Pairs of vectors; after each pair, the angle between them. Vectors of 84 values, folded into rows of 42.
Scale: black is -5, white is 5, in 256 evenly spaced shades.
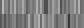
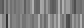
orthogonal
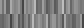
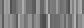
partly opposed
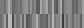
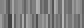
nearly opposite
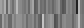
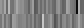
nearly parallel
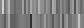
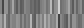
partly opposed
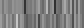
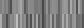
partly aligned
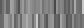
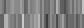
partly aligned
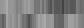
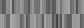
orthogonal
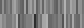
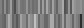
partly opposed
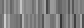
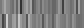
orthogonal
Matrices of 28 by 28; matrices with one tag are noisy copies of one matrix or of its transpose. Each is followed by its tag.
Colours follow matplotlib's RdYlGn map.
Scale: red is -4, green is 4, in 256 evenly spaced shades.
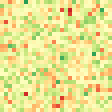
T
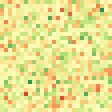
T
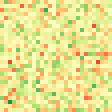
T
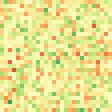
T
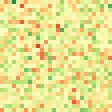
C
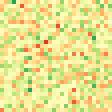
C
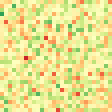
C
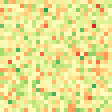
T
